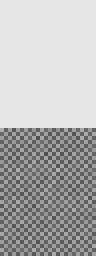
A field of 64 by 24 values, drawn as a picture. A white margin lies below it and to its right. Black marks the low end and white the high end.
The table splits into 2 rows of 1 panel. Panel 1,1: very high, flat. Panel 2,1: middling, checkered, strong in contrast.
